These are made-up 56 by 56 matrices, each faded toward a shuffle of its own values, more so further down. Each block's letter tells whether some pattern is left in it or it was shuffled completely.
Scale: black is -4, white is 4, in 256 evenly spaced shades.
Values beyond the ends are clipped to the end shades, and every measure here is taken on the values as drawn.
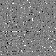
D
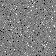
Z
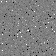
Z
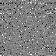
D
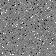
Z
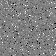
Z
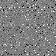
D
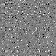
D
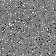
Z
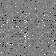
D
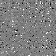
D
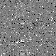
D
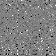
D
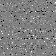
D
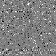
D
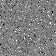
Z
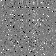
D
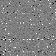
D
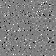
D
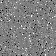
Z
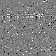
D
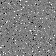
Z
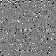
D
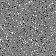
Z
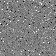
Z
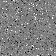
Z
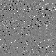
D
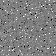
Z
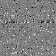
D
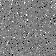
Z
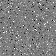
Z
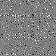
D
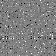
D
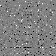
D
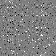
D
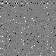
D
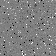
Z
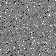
Z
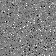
Z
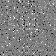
D
